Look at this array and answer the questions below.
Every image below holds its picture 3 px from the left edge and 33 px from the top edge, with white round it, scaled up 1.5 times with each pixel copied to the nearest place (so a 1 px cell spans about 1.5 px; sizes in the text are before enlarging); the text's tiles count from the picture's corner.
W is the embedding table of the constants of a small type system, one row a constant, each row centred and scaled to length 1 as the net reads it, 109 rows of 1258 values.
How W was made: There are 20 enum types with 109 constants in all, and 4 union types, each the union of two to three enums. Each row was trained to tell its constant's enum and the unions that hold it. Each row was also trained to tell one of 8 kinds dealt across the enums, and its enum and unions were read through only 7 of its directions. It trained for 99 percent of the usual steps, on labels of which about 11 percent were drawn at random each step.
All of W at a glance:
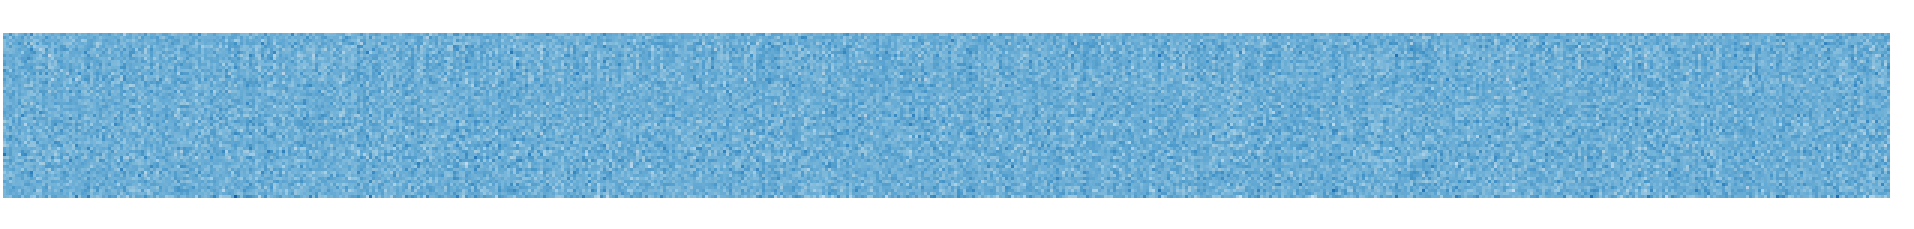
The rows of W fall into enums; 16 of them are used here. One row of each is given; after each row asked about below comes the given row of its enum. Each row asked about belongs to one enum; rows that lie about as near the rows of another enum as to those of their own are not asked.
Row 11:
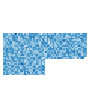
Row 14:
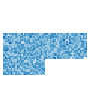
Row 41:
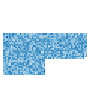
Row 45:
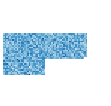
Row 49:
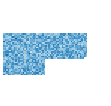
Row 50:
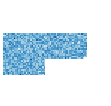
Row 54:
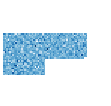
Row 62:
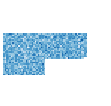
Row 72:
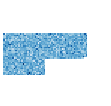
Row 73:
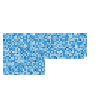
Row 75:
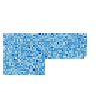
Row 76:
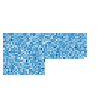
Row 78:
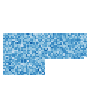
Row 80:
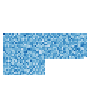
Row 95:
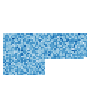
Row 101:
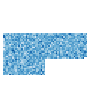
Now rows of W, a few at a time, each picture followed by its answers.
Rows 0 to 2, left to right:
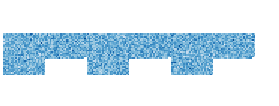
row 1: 76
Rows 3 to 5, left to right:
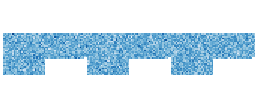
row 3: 78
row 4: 54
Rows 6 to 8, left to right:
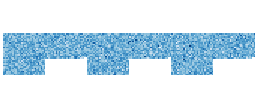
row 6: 78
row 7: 73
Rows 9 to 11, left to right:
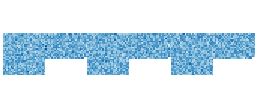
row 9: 49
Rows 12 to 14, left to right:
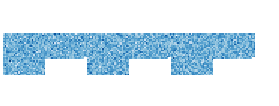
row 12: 95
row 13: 49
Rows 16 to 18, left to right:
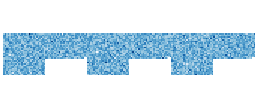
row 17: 78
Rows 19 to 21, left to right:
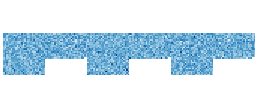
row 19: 101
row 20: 76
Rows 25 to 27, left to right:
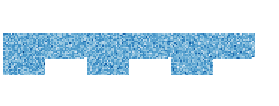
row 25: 41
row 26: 101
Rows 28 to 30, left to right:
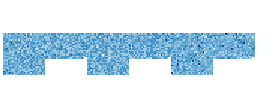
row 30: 95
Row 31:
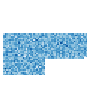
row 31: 45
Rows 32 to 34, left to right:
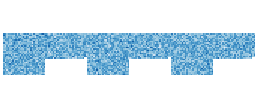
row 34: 41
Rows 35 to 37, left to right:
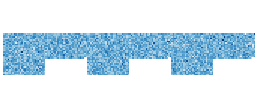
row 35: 72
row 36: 41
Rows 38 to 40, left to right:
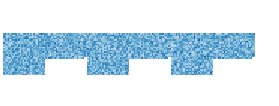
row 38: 101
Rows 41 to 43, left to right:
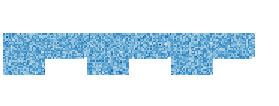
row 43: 54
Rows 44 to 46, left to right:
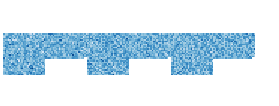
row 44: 54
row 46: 72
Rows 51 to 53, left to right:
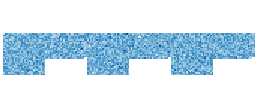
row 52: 101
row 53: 78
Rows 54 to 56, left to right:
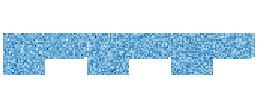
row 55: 49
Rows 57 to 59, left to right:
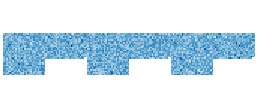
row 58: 45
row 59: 72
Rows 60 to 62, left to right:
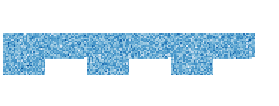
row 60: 72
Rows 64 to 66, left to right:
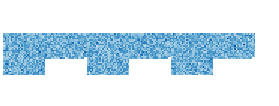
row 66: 45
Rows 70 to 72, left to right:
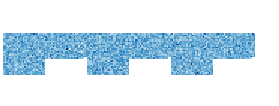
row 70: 62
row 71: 41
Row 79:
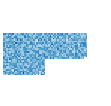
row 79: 54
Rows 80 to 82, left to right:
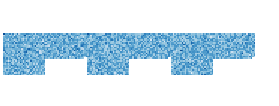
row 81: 49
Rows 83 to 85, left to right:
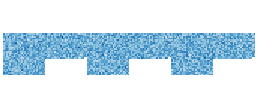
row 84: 76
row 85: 76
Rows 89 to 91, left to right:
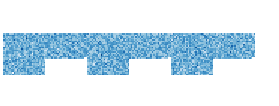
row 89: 11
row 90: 41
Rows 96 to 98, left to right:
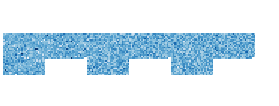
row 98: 72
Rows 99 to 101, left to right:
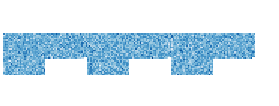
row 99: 80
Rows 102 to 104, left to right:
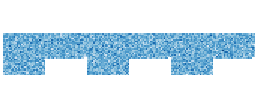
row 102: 73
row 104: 45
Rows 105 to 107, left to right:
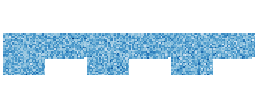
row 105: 49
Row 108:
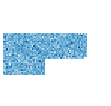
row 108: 45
